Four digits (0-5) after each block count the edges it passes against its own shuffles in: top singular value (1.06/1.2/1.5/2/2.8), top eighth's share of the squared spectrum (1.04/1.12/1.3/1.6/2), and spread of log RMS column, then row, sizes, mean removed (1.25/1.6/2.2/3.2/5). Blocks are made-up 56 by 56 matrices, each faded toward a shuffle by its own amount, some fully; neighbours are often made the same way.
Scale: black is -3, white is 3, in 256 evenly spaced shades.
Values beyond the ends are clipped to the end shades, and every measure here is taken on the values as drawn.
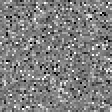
0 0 0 0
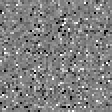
1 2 2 1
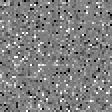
2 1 0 0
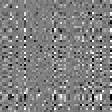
5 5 3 3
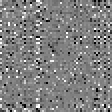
4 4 3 2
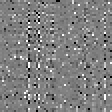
4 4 2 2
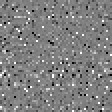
3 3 1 1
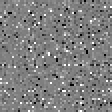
3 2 0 1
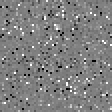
1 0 0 0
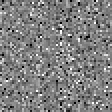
1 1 2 0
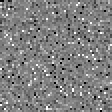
0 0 0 0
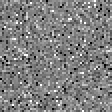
0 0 0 0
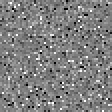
1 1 0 0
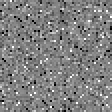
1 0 0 0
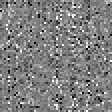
1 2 2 0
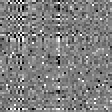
5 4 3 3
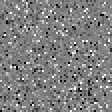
0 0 0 0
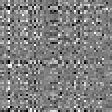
5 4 3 3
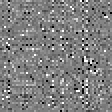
4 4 2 2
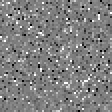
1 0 0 0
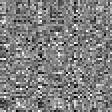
4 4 2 2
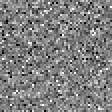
3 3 0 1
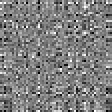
4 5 3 3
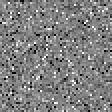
0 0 0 0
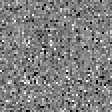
2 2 0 1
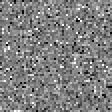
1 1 0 0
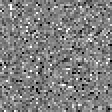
3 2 0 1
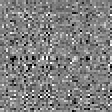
4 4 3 3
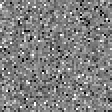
0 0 0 0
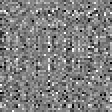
4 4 2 2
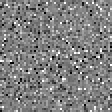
3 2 0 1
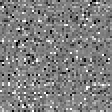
4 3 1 1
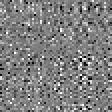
4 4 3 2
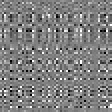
5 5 4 4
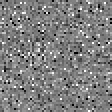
3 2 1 0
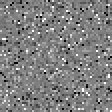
1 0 0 0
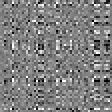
5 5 4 3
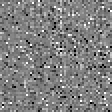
3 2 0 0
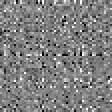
4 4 2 2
